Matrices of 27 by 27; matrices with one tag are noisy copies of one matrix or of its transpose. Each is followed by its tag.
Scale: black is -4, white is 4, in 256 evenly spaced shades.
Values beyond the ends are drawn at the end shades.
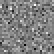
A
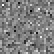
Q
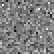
Q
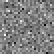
A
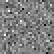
A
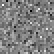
Q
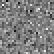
Q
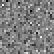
Q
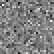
Q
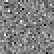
A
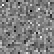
Q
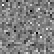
Q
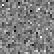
Q
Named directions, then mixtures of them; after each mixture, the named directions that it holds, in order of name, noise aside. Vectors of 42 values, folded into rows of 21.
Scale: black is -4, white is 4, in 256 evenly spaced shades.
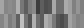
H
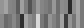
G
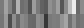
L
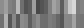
H, L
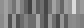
G, H, L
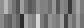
G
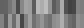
H, L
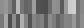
H, L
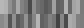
G, H, L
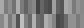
H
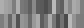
G, H, L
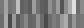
L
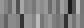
G, L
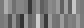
G, L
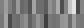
L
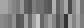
G, H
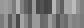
G, H, L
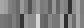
G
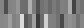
G, H, L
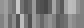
H, L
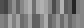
G, H, L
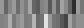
H, L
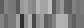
H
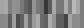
G, H, L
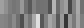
G, H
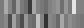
G, L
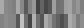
H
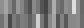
G, H, L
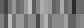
G, H, L
